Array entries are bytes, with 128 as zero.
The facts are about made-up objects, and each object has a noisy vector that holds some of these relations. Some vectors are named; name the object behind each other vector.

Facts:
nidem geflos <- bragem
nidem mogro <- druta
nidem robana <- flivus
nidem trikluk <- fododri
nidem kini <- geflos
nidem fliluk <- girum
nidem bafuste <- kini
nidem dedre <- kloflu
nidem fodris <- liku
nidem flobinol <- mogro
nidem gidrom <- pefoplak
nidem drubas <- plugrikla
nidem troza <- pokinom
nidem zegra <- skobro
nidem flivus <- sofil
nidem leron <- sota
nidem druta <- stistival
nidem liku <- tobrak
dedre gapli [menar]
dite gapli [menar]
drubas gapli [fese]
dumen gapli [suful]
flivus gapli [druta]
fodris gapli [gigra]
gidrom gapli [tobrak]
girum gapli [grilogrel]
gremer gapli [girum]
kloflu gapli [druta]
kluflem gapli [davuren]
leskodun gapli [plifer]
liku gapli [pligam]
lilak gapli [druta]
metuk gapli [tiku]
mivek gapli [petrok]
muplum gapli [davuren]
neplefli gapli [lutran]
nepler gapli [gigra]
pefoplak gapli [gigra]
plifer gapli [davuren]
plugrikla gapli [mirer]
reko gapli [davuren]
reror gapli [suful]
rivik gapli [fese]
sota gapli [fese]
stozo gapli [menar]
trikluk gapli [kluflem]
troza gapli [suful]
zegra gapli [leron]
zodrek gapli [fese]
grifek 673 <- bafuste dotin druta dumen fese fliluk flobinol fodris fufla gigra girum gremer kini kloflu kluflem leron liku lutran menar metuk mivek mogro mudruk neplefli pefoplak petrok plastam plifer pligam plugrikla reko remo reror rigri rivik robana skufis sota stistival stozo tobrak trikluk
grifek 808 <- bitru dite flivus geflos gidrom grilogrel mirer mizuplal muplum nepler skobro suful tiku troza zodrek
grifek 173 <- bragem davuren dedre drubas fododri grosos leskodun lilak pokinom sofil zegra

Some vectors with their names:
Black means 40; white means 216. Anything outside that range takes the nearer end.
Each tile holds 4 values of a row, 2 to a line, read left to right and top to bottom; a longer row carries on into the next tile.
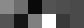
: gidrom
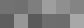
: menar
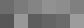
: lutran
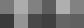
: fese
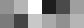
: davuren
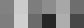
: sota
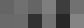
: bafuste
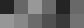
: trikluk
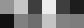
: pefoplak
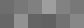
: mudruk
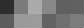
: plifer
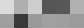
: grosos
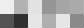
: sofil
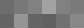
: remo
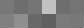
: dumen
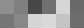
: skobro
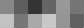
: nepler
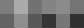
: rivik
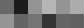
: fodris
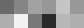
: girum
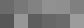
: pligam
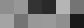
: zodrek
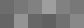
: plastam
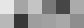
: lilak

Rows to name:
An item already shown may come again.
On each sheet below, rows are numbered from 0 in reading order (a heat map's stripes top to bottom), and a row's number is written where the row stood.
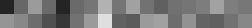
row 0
trikluk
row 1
plugrikla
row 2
gremer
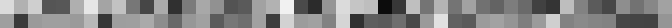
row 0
grosos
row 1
lilak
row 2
reko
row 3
leskodun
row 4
drubas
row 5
plugrikla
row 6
grilogrel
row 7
leron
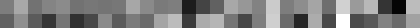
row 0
rivik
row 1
druta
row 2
troza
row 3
sota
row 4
dedre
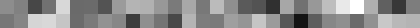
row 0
skobro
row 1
liku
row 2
stistival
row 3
fliluk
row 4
bragem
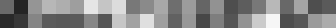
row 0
robana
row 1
pokinom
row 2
kini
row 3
kloflu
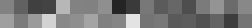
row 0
suful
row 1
geflos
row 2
flobinol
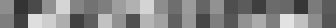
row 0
flivus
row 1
tobrak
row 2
kini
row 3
muplum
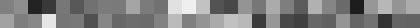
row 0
geflos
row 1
mogro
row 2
fododri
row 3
fese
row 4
fodris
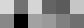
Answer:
zegra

